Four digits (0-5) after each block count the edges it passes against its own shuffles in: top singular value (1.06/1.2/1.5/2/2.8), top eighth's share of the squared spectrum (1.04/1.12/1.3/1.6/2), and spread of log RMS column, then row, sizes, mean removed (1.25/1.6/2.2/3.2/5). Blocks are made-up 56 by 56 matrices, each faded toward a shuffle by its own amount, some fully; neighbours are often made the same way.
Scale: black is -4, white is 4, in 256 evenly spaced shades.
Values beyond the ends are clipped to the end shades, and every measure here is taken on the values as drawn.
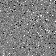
1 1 0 0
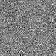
3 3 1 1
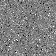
0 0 0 0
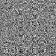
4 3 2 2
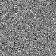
3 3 1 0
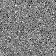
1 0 0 0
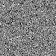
1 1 0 0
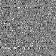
3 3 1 2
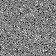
1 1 0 0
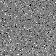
0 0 0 0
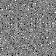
3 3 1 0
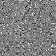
3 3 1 1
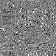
3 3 1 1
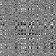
4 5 3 3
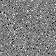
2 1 0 0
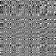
5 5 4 4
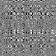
4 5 3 3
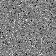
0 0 0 0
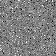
0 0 0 0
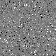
2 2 0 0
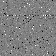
2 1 0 0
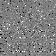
3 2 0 1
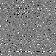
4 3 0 2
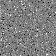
1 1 0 0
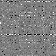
4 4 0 2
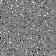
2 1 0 0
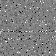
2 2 0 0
